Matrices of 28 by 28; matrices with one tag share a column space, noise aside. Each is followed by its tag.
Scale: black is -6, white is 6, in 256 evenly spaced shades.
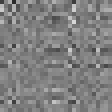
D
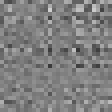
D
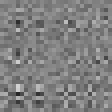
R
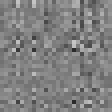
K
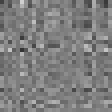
K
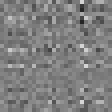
D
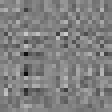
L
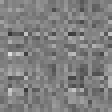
L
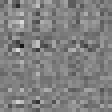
K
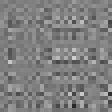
R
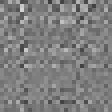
D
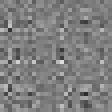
R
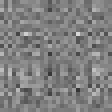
L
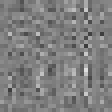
L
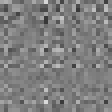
D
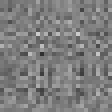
L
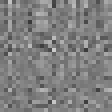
K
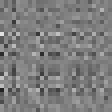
L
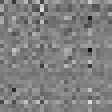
D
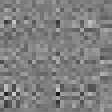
R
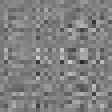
R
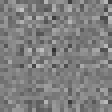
D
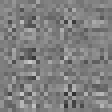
R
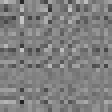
D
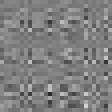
R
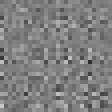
R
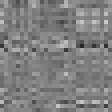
K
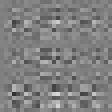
R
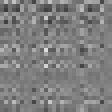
D
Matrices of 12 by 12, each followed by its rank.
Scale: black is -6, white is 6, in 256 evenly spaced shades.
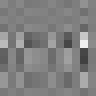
one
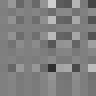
one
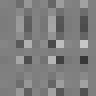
one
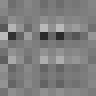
one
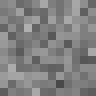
full rank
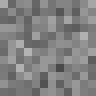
full rank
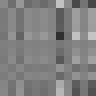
one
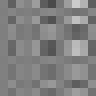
one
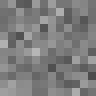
full rank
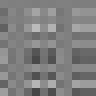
one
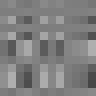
one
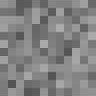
full rank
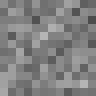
full rank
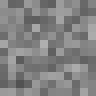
full rank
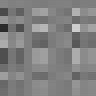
one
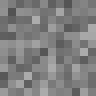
full rank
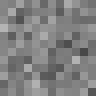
full rank
